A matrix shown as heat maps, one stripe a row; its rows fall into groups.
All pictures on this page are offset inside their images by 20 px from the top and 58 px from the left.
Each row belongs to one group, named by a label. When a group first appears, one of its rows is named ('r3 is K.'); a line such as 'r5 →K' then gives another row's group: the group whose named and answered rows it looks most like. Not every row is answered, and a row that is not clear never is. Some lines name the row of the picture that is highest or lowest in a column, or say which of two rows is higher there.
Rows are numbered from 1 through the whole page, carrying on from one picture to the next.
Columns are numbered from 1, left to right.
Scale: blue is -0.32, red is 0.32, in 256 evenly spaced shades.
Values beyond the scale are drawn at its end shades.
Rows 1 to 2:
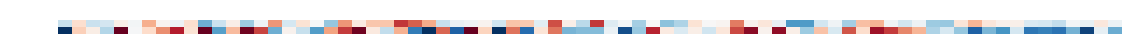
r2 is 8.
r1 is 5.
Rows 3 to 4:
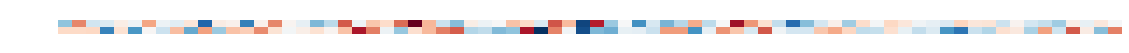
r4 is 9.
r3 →5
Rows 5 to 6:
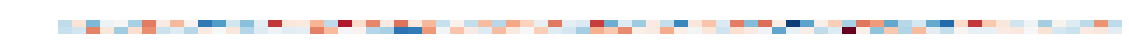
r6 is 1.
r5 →5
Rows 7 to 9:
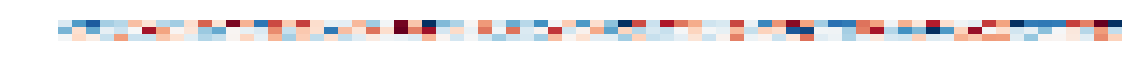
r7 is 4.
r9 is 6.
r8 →5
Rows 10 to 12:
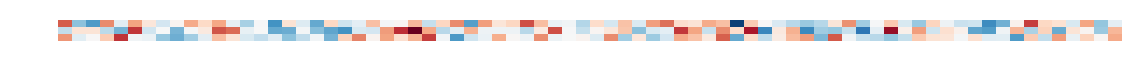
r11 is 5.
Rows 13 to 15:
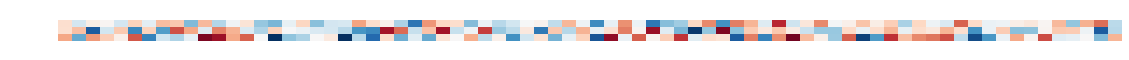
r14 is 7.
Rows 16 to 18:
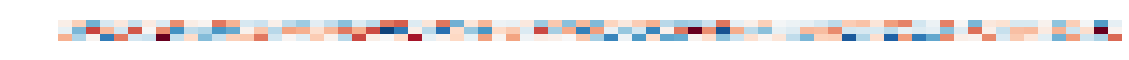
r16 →7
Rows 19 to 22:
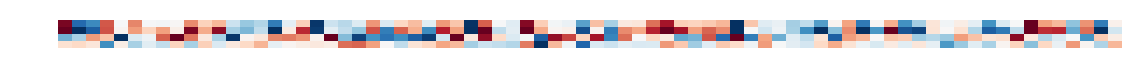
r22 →9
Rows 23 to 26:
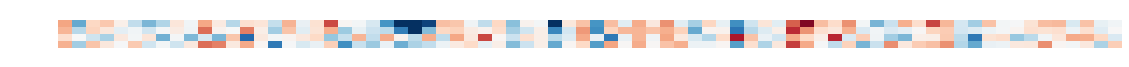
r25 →4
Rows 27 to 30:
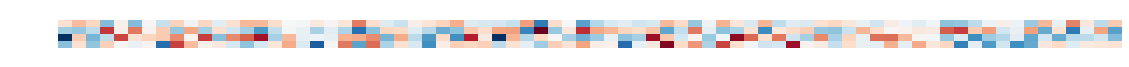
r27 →9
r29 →8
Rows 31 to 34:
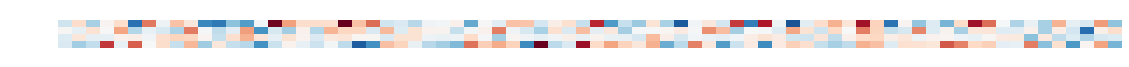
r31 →5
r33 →8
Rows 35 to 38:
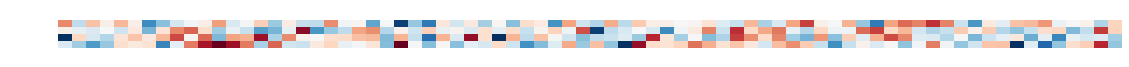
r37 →8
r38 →4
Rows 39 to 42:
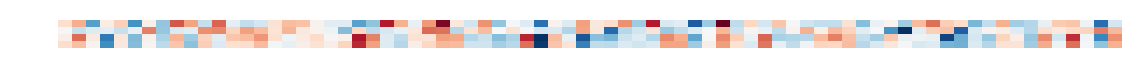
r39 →7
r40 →4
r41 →9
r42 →9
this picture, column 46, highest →40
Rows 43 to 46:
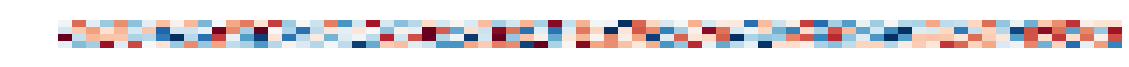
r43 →6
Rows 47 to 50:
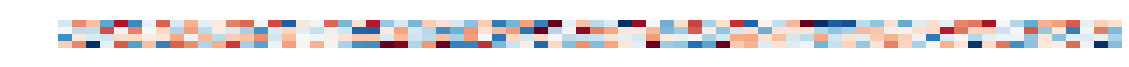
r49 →8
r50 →7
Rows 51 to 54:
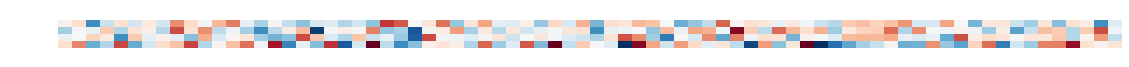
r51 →7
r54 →6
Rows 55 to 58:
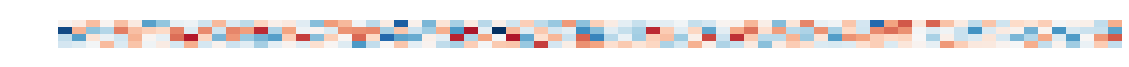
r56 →8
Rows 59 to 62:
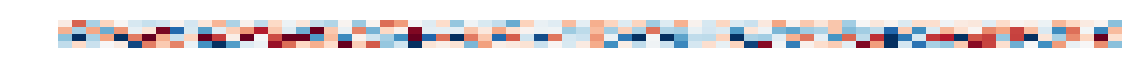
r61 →4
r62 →5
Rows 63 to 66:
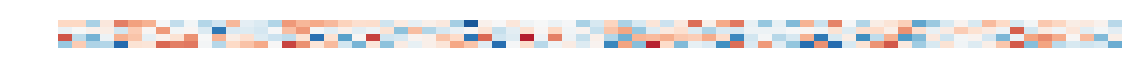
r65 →6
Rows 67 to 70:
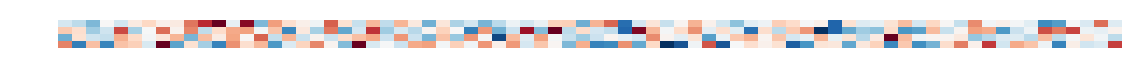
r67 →4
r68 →6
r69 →8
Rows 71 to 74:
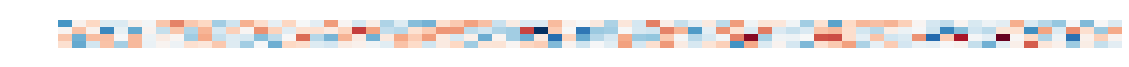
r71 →8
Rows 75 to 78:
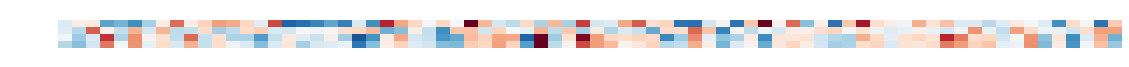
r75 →7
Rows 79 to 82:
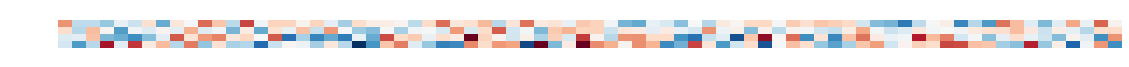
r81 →7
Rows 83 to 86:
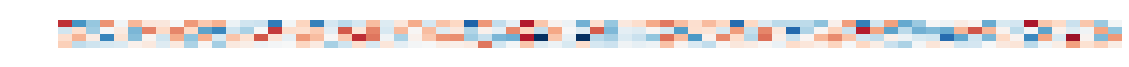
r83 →6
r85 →9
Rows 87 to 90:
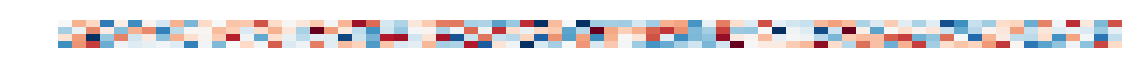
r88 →1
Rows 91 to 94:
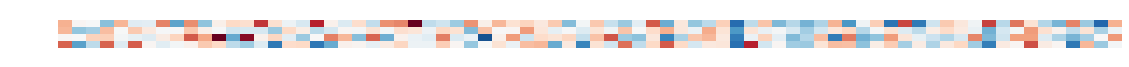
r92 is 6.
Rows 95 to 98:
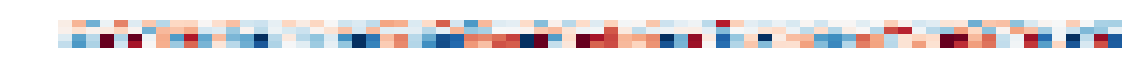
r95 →7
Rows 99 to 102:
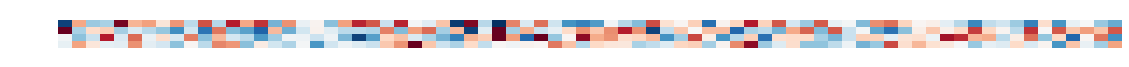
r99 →8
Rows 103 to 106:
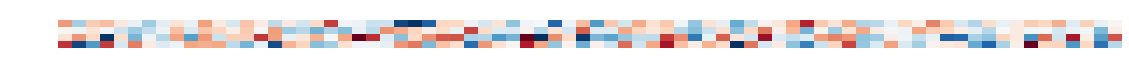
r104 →7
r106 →6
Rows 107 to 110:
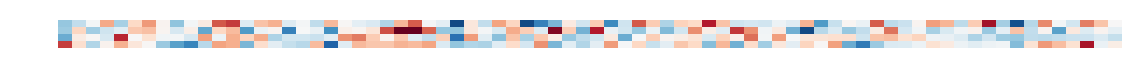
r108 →5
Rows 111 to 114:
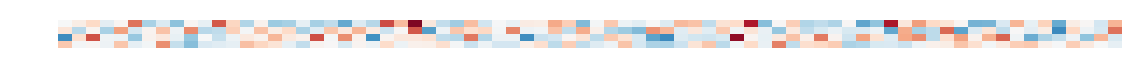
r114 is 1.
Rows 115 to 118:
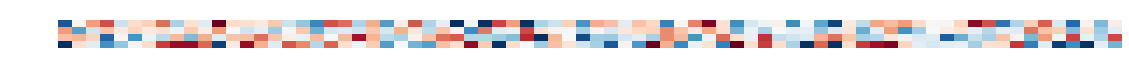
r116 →6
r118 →8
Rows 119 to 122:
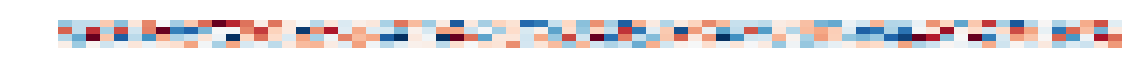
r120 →1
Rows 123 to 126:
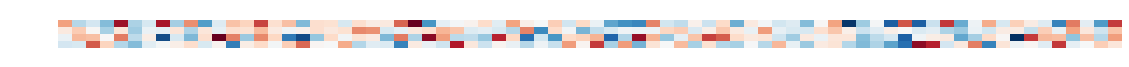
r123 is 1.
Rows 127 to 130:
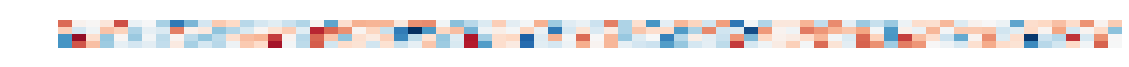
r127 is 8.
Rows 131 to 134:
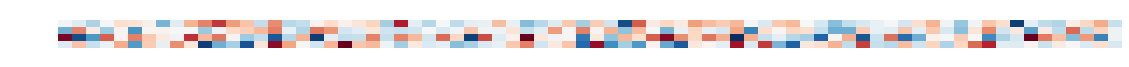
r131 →4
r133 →6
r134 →5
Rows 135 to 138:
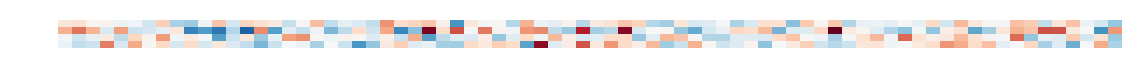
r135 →1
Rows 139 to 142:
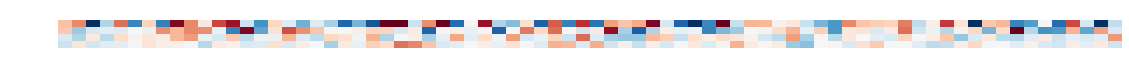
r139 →7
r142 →5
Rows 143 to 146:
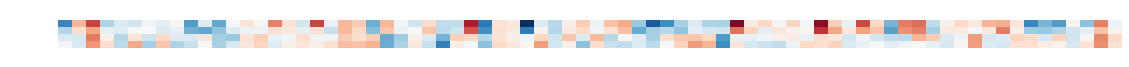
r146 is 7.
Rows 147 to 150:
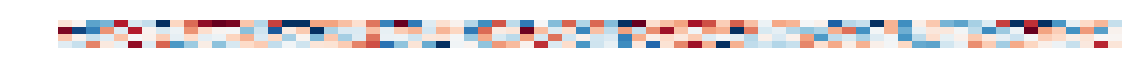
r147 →4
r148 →6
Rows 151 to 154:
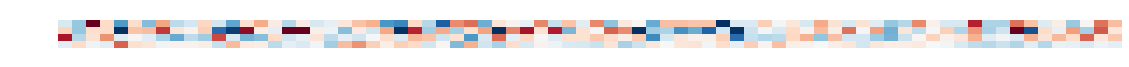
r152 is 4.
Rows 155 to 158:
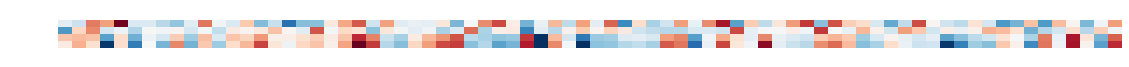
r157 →9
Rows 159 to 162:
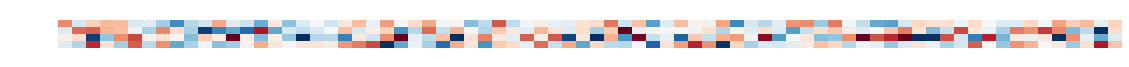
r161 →7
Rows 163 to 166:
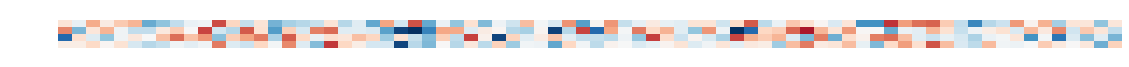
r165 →8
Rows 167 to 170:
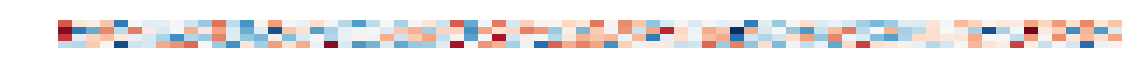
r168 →6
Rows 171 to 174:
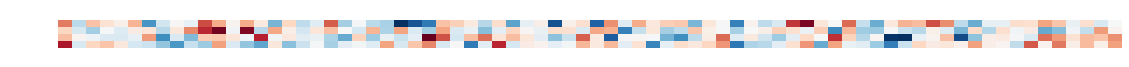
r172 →4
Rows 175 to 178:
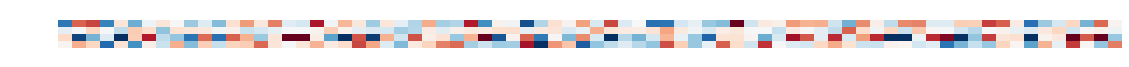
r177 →4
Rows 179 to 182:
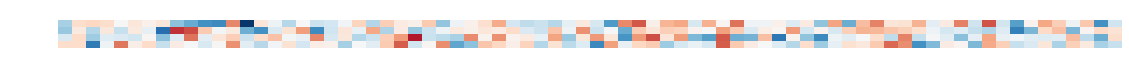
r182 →7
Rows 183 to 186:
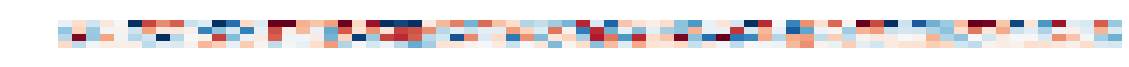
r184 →5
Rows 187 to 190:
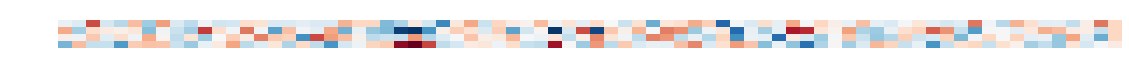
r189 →1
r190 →5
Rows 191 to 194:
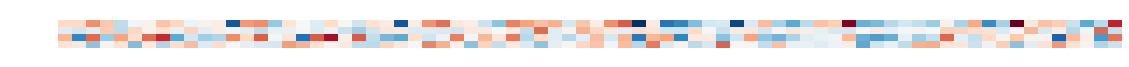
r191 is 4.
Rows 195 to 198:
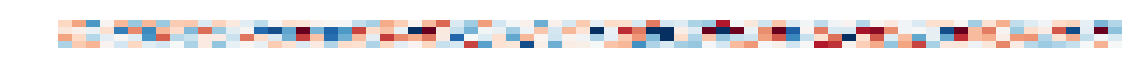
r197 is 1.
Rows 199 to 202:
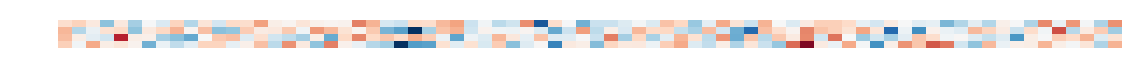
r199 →9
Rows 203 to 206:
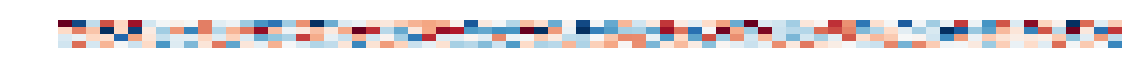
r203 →6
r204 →9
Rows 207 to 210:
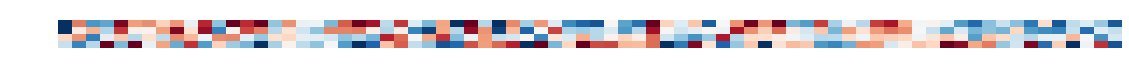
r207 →8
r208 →8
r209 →7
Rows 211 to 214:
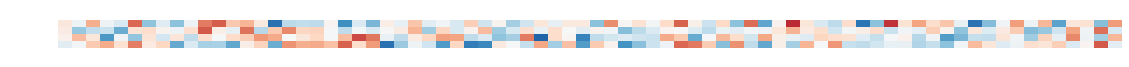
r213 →9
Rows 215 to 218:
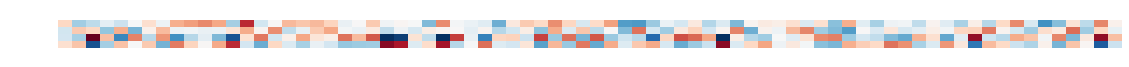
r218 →7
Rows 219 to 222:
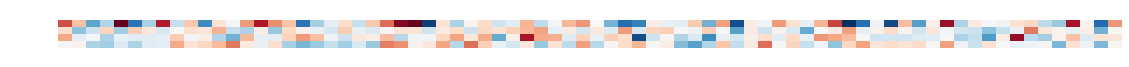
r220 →6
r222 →7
